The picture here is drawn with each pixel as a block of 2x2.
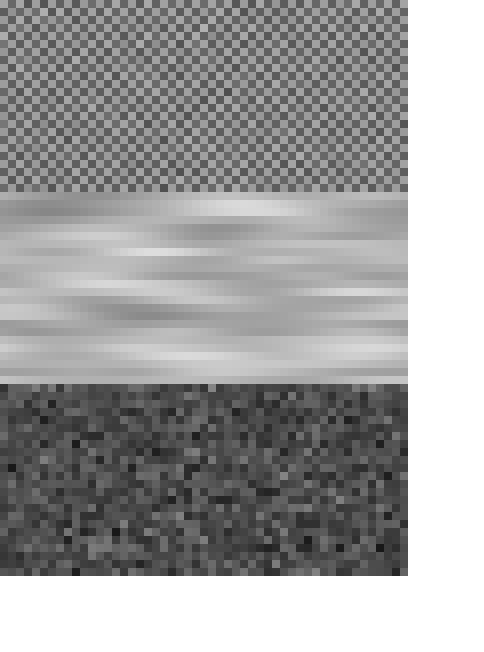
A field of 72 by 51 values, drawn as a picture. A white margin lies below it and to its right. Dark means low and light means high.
The table splits into 3 rows of 1 panel. Panel 1,1: middling, checkered, strong in contrast. Panel 2,1: high, streaked across. Panel 3,1: low, fine-grained.
